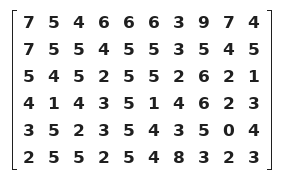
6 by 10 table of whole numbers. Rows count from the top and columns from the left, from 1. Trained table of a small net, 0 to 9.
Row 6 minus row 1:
-5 0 1 -4 -1 -2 5 -6 -5 -1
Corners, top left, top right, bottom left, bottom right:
7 4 2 3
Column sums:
28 25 25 20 31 25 23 34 17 20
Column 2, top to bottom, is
5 5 4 1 5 5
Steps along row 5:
up down up up down down up down up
